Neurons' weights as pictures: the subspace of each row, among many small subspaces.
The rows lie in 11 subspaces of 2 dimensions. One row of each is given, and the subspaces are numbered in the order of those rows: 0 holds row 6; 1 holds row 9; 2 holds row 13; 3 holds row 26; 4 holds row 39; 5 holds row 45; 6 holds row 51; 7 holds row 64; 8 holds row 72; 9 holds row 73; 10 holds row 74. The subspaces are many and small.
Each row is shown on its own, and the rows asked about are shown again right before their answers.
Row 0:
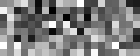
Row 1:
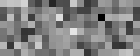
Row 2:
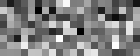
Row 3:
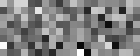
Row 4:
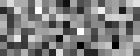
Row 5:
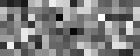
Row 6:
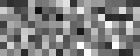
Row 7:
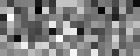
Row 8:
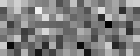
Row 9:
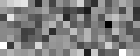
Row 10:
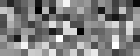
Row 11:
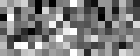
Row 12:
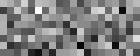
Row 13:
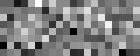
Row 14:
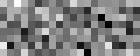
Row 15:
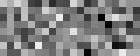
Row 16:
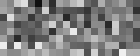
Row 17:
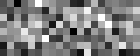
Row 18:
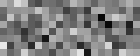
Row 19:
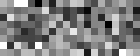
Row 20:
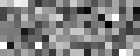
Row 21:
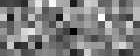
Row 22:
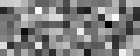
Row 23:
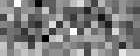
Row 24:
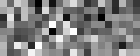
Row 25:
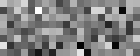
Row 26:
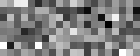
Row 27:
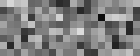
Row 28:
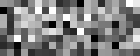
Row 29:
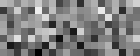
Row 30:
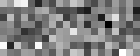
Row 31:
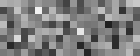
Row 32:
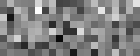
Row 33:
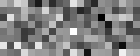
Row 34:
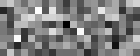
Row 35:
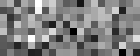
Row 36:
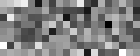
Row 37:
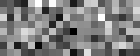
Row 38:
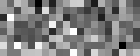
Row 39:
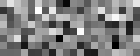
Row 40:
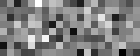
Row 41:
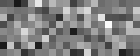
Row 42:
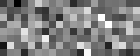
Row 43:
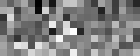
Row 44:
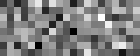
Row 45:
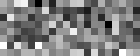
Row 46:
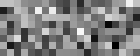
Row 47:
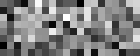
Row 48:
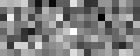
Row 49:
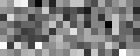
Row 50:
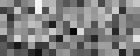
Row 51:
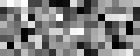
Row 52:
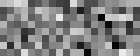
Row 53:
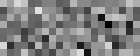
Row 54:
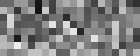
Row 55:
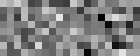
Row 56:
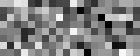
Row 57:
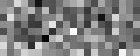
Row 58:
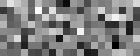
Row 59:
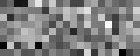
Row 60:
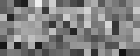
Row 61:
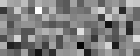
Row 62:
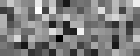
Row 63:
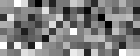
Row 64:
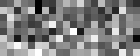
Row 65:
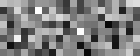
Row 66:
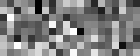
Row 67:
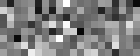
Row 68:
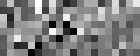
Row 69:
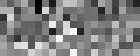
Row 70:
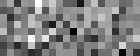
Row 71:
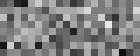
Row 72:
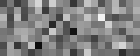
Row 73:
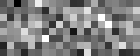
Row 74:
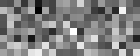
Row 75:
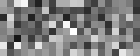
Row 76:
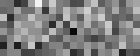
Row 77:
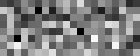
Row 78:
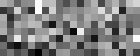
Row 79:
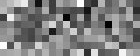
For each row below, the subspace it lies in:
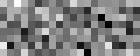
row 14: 9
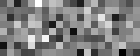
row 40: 10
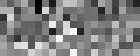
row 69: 4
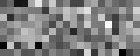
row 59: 5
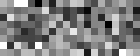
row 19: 5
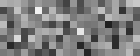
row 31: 2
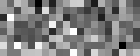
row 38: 0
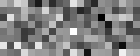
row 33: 0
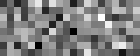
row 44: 8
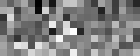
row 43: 4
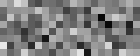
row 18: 7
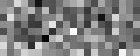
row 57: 7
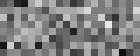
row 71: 3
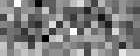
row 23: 9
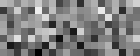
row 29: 9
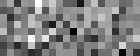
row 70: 10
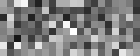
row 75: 3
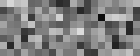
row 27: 6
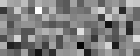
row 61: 7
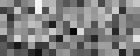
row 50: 7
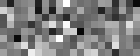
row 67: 8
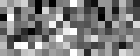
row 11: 6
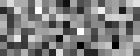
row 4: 0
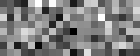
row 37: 4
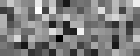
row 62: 4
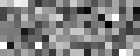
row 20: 3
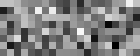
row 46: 1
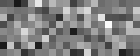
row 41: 2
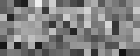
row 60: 5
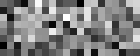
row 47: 1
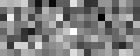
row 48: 6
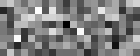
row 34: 3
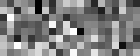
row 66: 0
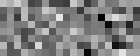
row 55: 8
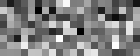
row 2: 4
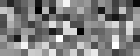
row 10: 4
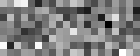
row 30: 3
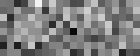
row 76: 2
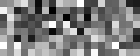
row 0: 1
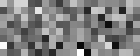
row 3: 10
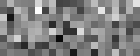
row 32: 6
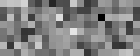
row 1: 6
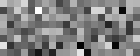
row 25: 10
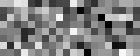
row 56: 0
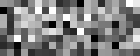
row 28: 1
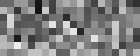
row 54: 2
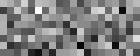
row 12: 10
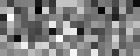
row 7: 6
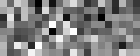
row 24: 8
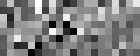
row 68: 8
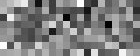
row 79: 1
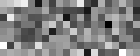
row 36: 1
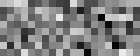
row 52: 0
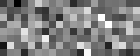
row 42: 9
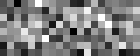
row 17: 9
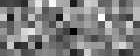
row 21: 6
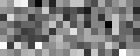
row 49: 5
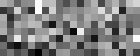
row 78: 7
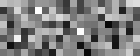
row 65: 2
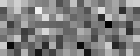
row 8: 9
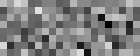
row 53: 7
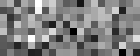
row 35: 10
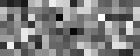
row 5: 6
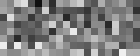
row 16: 5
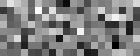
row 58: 4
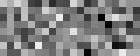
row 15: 8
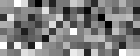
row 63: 2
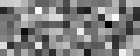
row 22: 3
